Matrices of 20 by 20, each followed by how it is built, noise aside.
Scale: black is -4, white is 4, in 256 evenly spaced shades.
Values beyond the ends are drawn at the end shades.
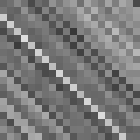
Toeplitz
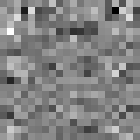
low rank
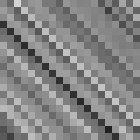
Toeplitz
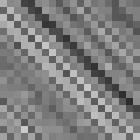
Toeplitz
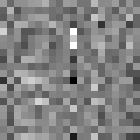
low rank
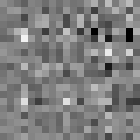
low rank
